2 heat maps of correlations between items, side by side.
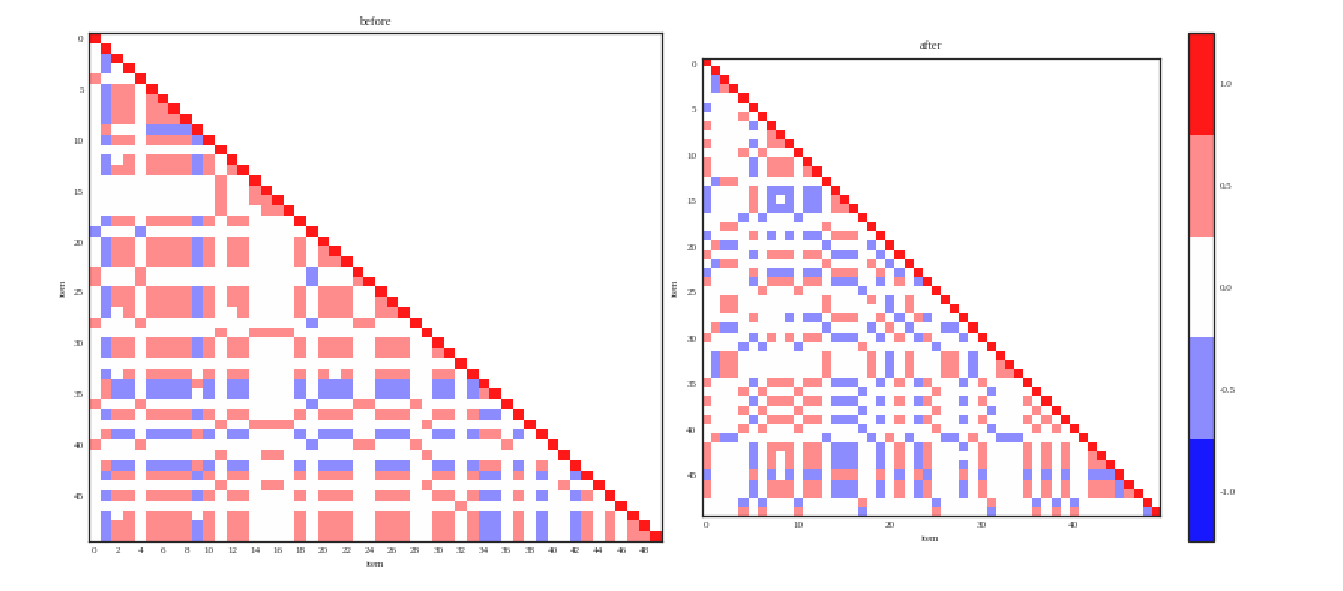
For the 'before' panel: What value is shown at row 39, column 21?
-0.5
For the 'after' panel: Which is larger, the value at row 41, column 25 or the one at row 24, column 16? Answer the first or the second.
the first
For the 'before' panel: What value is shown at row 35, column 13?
-0.5
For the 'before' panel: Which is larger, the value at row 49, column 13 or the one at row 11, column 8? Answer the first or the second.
the first
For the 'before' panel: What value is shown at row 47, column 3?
0.5
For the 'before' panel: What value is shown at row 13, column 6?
0.5
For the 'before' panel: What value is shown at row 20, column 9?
-0.5
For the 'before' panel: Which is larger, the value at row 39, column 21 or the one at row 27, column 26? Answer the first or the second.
the second
